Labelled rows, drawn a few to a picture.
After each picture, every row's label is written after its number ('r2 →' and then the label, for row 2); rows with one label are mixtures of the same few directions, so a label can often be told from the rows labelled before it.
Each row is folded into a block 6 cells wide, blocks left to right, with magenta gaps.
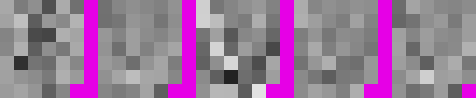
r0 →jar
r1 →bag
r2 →bag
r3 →bag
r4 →bag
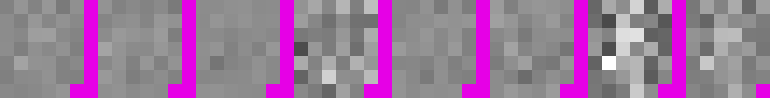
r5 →jar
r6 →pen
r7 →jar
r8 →pen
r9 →pen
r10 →bag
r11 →jar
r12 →jar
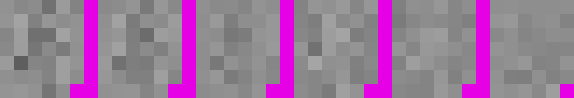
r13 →jar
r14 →jar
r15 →jar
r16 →jar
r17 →jar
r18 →bag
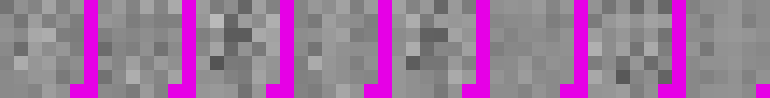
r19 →jar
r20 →pen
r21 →jar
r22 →jar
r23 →jar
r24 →pen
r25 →pen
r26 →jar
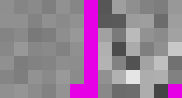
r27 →jar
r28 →bag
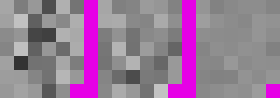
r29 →jar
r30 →bag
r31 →bag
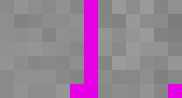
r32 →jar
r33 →jar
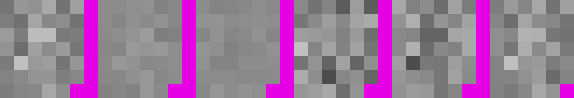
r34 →jar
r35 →jar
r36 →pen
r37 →pen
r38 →jar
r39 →jar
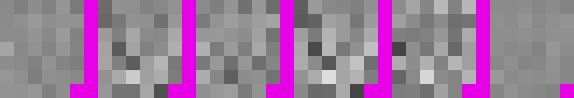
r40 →pen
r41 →bag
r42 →pen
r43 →bag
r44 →pen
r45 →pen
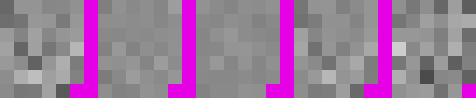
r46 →bag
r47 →pen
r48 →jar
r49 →bag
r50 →pen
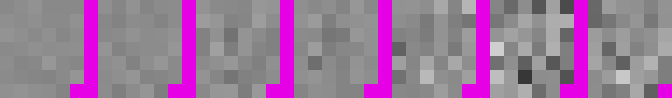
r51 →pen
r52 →bag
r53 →bag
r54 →jar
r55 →pen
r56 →pen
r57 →bag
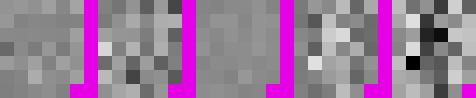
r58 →pen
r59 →pen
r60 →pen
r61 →jar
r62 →jar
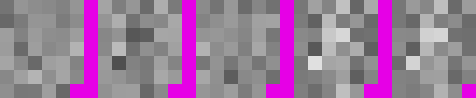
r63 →bag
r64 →jar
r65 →pen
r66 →jar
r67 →jar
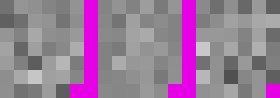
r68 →bag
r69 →jar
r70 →pen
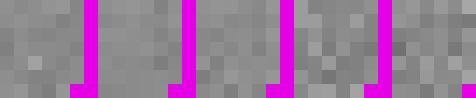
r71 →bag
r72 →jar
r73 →pen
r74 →bag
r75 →pen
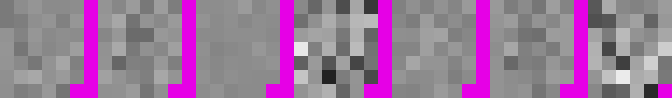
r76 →bag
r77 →jar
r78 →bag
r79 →pen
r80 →jar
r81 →jar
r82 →bag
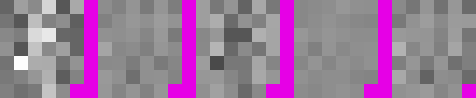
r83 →jar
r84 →pen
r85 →jar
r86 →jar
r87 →pen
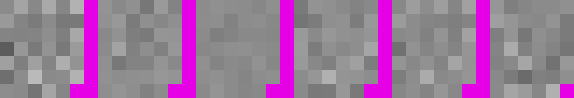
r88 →pen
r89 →jar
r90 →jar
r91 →bag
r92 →pen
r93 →bag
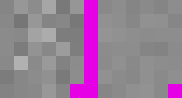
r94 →jar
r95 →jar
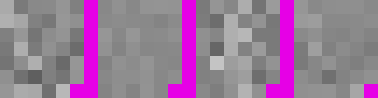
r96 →bag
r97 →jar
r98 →jar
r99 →bag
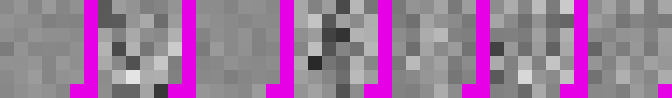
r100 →pen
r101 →bag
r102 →bag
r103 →jar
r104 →jar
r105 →pen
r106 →pen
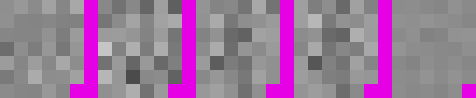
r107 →pen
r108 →pen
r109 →jar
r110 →jar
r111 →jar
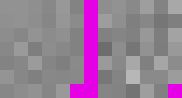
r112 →bag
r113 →pen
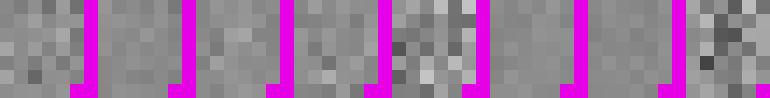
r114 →pen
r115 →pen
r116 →jar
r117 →bag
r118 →pen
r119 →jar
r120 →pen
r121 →jar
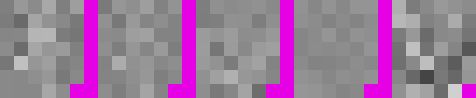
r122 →jar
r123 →jar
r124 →bag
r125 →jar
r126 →bag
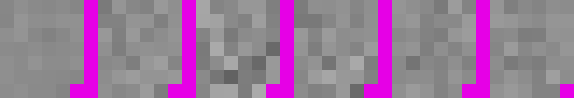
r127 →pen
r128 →bag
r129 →bag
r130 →bag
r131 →jar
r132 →jar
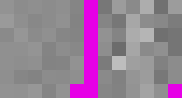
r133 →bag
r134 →jar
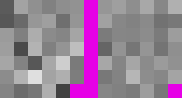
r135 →bag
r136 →pen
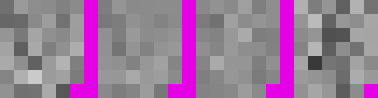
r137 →bag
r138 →bag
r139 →jar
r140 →jar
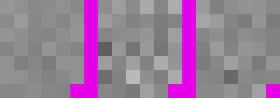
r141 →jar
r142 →pen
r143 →bag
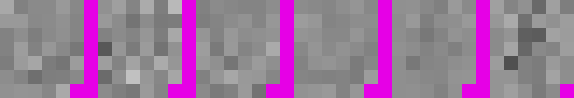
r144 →bag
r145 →pen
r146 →bag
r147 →bag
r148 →jar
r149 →jar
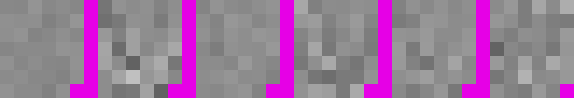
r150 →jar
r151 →bag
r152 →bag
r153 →bag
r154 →bag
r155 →pen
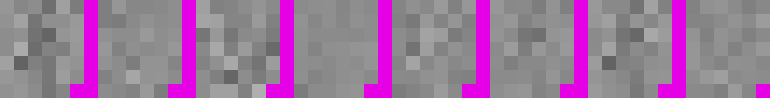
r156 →jar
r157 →bag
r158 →bag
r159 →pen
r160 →jar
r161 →jar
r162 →jar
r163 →bag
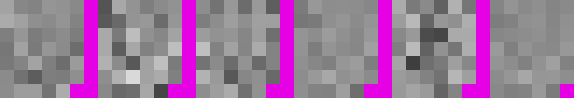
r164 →bag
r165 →bag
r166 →pen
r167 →bag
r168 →jar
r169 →bag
